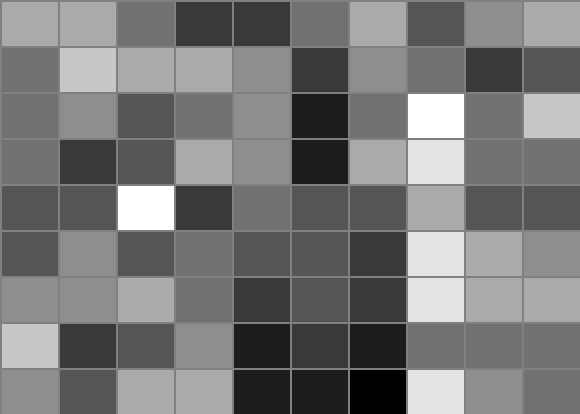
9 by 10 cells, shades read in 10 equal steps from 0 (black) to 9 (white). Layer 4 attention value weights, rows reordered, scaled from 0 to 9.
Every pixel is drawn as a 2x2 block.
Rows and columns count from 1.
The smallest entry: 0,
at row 9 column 7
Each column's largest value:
7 7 9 6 5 4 6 9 6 7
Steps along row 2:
up down same down down up down down up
